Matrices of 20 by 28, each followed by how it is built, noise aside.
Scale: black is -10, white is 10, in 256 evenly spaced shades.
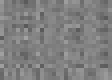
low rank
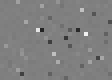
sparse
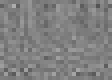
low rank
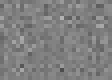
low rank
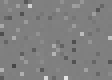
sparse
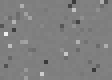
sparse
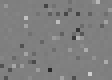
sparse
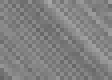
Toeplitz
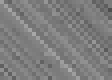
Toeplitz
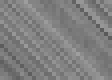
Toeplitz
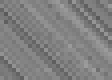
Toeplitz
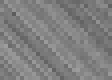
Toeplitz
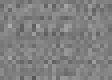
low rank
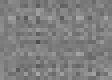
low rank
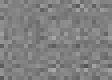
low rank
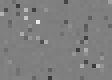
sparse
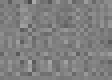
low rank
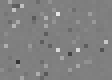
sparse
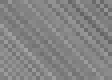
Toeplitz
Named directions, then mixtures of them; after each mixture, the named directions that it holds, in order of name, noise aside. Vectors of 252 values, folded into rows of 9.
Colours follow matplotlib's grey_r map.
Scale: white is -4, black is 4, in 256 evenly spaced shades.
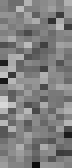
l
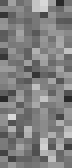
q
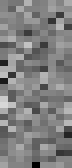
l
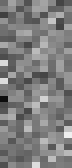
l, q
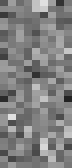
q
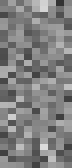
l, q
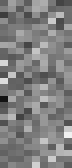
l, q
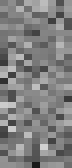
l, q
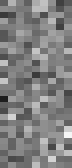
l, q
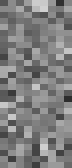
l, q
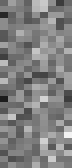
l, q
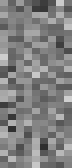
l, q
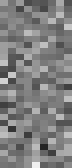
l, q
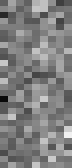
l, q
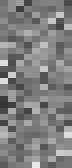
l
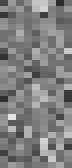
q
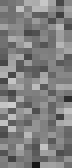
l, q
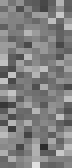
l, q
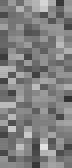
l, q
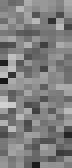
l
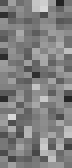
q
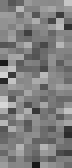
l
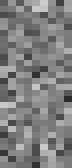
l, q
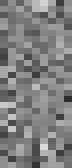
l, q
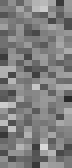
l, q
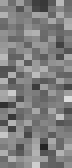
l, q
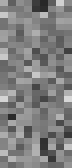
q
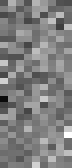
l, q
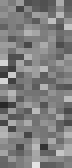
l, q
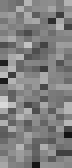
l
